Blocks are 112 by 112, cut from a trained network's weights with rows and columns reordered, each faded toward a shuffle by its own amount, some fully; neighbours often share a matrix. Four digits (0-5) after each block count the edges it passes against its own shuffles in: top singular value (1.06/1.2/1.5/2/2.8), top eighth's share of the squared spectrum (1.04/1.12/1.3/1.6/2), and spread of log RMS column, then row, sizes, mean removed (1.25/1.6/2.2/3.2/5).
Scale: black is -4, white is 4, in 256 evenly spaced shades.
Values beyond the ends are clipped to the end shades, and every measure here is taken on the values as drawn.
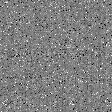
1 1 0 1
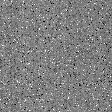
1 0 0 0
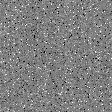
0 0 0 0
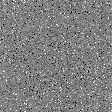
0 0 0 0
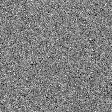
1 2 0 0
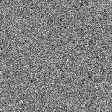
3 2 1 0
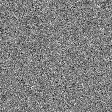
1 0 0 0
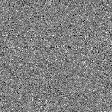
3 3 1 1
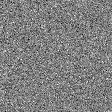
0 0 0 0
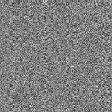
4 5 3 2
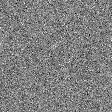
0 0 0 0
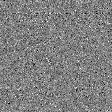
2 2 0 1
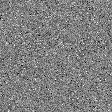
1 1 0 0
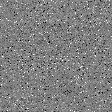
1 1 1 0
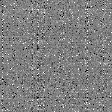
3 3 3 0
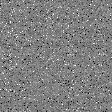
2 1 1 0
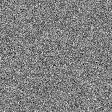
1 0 0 0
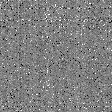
2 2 0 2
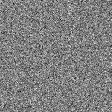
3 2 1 0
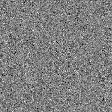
2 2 1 1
